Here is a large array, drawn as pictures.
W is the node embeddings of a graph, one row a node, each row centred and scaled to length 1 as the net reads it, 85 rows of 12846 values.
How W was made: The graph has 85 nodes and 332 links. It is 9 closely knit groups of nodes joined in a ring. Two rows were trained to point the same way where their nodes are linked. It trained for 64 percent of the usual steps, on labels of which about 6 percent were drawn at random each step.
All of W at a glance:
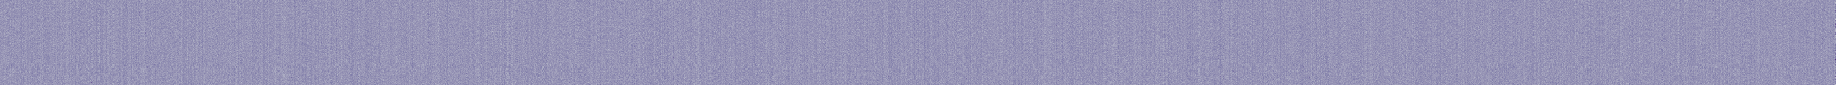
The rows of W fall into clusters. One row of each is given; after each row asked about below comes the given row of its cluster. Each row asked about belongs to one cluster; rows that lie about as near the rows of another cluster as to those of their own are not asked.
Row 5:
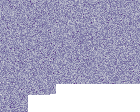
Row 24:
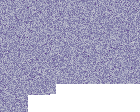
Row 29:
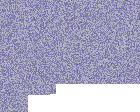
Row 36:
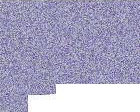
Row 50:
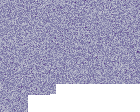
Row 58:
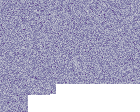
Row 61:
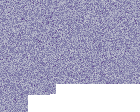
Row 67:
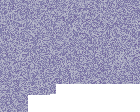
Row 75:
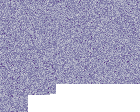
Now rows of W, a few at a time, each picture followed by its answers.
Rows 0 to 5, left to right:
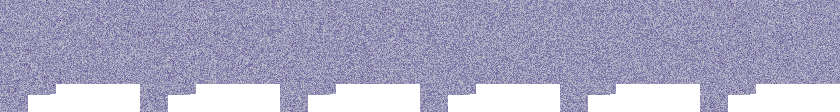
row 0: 67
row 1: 75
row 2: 36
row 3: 29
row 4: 58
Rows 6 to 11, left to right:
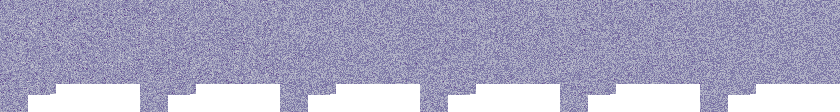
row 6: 67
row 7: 58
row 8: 24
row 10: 61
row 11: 5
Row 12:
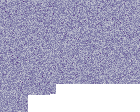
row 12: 5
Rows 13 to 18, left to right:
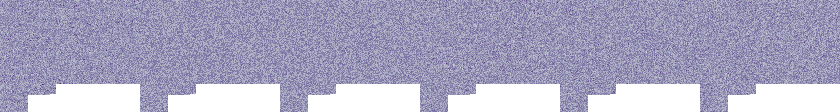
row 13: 75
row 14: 36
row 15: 5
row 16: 61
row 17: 58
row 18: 29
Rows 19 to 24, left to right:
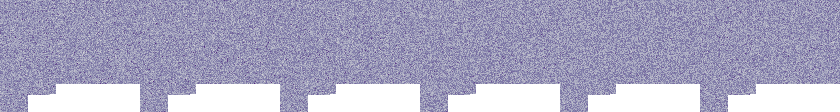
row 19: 67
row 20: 24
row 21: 75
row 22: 36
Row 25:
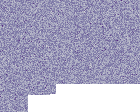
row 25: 75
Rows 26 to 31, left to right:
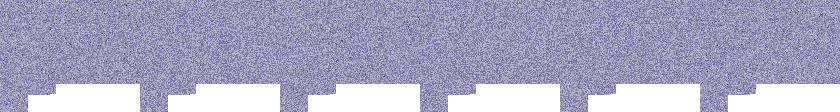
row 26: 50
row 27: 5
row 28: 61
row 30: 36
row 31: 75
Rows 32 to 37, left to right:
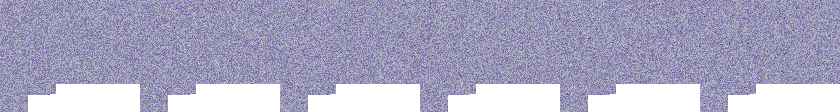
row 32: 58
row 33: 58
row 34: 50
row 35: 29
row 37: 36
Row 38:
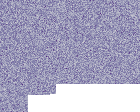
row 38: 75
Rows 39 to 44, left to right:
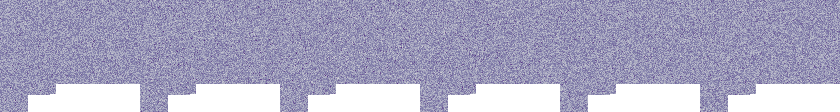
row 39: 61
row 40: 24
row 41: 61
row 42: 36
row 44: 67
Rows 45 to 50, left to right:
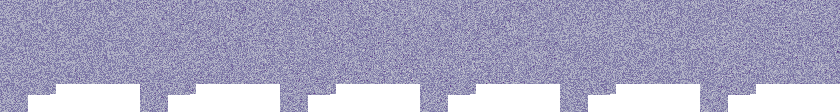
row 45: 61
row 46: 61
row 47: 58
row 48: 61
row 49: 24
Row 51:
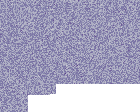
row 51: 29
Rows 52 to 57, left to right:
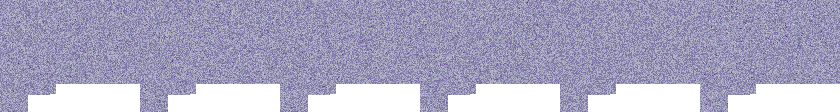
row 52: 61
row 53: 24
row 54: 5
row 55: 67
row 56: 58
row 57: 50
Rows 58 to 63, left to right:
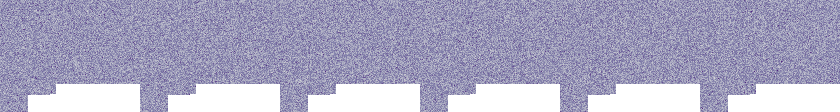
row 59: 61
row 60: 58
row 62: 58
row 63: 29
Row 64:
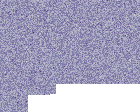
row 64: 5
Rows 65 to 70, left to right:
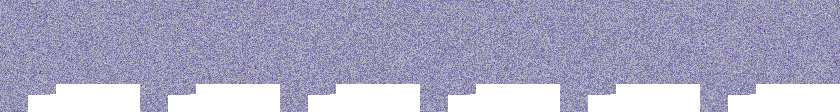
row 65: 5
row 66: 67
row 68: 75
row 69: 75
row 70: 50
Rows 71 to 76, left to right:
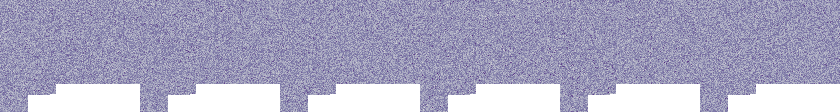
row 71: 50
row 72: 75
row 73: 58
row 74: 75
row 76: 61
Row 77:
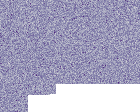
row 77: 29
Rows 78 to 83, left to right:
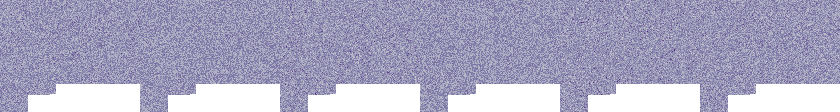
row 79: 50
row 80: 36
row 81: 75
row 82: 24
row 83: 5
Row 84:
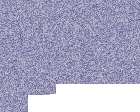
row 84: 36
